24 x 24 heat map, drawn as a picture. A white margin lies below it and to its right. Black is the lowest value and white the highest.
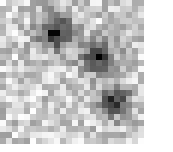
The ninth with the lowest average is the top middle. Overall the values sit about 70% of the way up the scale. There are three dips. The halves do not mirror each other.
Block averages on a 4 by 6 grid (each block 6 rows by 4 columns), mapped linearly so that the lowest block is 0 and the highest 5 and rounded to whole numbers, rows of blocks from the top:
5 3 0 4 4 4 | 5 3 2 1 0 4 | 5 5 5 4 0 3 | 5 5 5 5 3 4
